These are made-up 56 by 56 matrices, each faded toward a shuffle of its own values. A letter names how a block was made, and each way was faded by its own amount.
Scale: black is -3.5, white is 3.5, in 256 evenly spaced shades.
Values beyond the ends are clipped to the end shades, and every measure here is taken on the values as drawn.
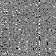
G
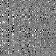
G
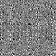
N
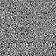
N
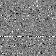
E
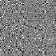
G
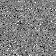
E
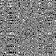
N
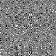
N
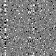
G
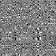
N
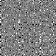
G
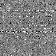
E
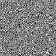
N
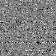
E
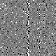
G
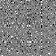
G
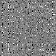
G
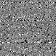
E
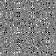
G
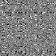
N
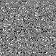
E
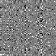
G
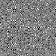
N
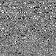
E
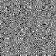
N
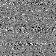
E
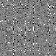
G
